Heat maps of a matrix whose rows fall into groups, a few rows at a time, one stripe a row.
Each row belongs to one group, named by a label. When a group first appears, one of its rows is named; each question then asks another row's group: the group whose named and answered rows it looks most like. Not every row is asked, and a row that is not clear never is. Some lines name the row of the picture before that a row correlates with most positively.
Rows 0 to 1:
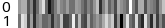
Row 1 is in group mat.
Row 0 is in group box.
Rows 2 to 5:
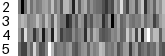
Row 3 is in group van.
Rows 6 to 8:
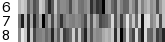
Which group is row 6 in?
box
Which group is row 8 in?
mat
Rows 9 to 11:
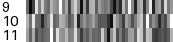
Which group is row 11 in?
box
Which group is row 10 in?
box
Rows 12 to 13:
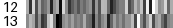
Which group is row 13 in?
box
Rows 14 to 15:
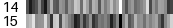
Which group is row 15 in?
van
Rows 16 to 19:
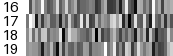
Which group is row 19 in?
box
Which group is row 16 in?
van
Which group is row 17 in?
mat
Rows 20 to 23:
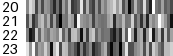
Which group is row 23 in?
van
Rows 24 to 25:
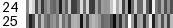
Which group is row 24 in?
mat
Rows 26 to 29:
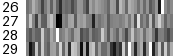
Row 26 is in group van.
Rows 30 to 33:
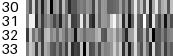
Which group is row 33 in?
mat
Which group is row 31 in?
mat
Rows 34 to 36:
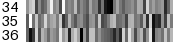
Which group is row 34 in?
box
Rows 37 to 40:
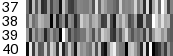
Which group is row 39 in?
van
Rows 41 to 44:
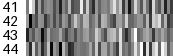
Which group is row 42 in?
van
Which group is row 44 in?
van
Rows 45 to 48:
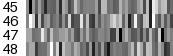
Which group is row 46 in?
mat
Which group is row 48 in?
box
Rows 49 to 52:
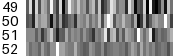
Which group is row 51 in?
box
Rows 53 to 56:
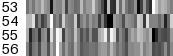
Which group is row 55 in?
box
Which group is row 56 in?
box
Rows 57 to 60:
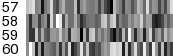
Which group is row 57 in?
box
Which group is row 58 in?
box
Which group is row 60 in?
mat
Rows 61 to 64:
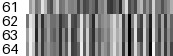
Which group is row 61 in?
van
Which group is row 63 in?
mat
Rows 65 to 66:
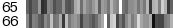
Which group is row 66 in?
box
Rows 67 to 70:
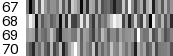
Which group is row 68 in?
mat
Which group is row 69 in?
box
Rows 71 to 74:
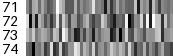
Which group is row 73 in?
van
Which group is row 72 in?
van
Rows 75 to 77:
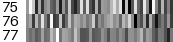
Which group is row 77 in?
box
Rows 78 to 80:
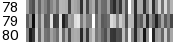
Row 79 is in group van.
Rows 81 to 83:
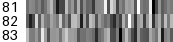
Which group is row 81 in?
box
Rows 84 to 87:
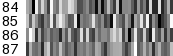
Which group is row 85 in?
box
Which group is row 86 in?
mat
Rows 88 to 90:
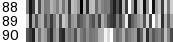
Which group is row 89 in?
van
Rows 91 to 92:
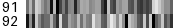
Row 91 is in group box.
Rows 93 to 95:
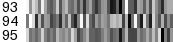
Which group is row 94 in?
mat
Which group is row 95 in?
van
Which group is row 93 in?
van
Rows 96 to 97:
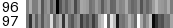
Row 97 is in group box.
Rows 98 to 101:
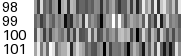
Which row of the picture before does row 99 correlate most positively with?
97
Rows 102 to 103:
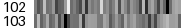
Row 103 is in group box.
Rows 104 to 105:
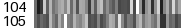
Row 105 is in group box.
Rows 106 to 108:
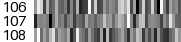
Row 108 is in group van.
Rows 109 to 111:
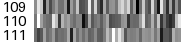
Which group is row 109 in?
mat
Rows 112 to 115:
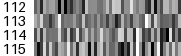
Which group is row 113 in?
box
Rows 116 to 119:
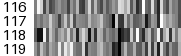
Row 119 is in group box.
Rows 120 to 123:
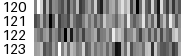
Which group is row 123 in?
box
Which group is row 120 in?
mat
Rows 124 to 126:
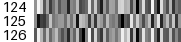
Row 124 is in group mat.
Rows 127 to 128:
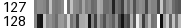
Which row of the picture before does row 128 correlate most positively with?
125
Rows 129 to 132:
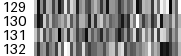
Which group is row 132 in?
box
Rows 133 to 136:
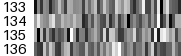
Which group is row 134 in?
van
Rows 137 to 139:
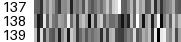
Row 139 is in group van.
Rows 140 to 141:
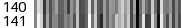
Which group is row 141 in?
mat
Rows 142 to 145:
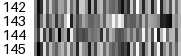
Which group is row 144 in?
van
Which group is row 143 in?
box
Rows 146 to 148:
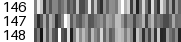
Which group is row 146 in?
mat
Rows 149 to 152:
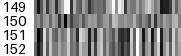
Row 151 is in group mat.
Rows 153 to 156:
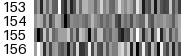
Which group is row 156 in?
mat
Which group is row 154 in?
box
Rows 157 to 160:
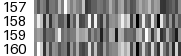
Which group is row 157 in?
box
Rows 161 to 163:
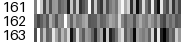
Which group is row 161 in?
mat
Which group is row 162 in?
box
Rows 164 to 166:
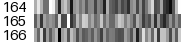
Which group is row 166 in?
van
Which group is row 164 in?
van
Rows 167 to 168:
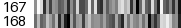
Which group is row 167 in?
mat
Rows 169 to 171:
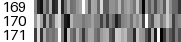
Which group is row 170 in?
box
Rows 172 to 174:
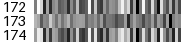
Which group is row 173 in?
van
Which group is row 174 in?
mat
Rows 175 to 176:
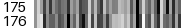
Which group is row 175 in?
mat
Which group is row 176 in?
mat
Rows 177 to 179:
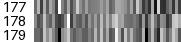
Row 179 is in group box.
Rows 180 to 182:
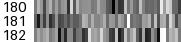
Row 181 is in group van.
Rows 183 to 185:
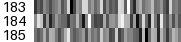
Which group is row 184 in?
mat
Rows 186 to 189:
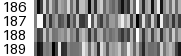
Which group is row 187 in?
mat
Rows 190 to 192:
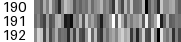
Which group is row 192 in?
mat
